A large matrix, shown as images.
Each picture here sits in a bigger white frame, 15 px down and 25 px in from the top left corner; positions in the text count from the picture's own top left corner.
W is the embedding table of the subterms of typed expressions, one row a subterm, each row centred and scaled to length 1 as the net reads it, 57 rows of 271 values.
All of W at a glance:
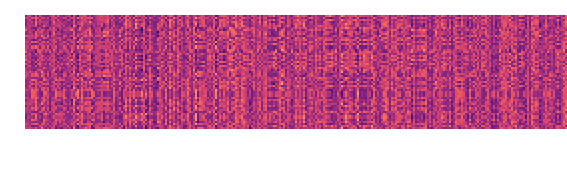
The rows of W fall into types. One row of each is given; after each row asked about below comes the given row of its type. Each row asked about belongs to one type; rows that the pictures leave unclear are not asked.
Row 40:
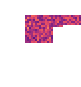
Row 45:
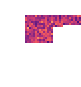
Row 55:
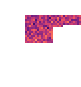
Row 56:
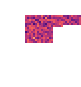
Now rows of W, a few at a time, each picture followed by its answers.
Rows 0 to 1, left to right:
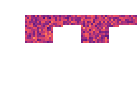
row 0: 45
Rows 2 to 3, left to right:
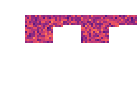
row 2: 45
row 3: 45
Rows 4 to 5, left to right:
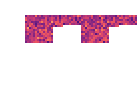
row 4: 45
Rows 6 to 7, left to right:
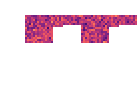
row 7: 56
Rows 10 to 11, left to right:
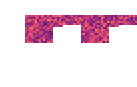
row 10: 56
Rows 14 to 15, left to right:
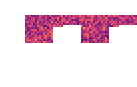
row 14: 55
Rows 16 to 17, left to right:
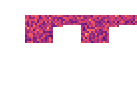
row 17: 55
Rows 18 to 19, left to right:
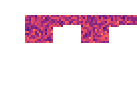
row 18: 55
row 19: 45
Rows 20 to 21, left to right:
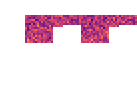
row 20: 56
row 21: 55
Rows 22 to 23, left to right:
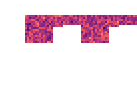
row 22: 56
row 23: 45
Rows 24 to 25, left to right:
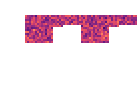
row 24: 55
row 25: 45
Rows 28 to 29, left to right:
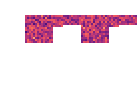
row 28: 56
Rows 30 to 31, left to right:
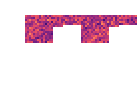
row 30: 56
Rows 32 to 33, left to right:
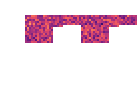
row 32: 40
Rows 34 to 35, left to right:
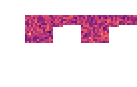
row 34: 40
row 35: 45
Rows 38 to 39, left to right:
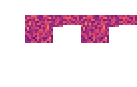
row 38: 40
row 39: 40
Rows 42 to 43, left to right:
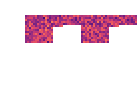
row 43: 56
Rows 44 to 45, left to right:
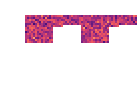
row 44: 56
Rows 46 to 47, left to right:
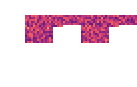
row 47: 56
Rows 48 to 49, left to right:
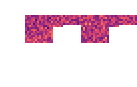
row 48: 55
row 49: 40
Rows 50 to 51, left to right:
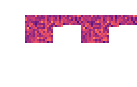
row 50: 45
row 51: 45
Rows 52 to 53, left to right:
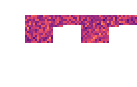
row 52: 40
